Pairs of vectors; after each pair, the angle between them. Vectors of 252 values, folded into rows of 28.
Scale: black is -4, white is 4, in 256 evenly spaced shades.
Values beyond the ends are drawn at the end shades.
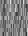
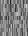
nearly opposite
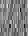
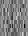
partly aligned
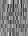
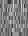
nearly opposite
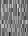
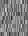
partly aligned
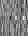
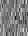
partly opposed
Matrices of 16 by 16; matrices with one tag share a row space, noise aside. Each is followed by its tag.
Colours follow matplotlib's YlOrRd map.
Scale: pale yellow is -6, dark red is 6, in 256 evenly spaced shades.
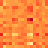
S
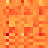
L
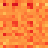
S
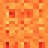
L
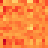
S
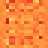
L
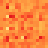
L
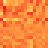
S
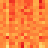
L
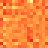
S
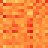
S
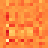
L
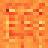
L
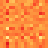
L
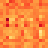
L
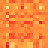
L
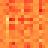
L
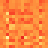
L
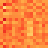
S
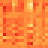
S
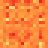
L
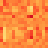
S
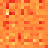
L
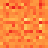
L
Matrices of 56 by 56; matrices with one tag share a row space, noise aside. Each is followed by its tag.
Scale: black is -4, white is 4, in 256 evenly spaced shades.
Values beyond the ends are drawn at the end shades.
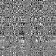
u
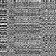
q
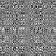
u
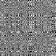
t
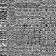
q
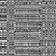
q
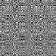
u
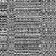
q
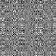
u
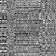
q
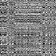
q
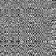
t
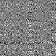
t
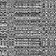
q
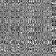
t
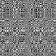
u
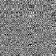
t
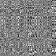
t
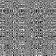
u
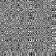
t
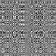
u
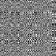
t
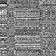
q
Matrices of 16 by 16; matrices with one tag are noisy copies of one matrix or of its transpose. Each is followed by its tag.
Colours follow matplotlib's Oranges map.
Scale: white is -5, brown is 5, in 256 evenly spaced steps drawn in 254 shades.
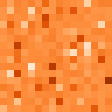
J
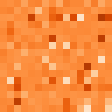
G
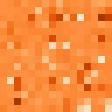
G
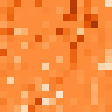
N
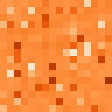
J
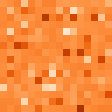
J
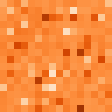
J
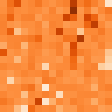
N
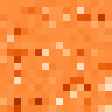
G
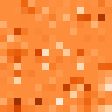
G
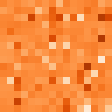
G
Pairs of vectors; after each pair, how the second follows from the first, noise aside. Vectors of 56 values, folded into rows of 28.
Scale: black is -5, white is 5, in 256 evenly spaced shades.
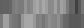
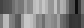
scaled up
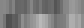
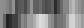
scaled up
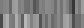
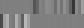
partly zeroed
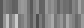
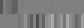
partly zeroed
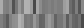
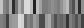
scaled up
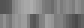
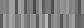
shuffled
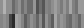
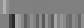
partly zeroed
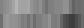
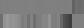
partly zeroed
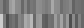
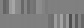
partly zeroed
